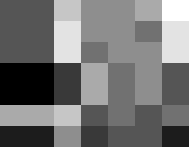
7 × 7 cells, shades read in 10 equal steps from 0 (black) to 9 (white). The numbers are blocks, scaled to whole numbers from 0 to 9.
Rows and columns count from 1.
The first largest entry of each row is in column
7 3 3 4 4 3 3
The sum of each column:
16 16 39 31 30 31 36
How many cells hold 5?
9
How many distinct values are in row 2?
4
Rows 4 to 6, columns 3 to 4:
2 6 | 2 6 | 7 3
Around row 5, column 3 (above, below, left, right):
2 7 0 6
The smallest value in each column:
0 0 2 2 3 3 1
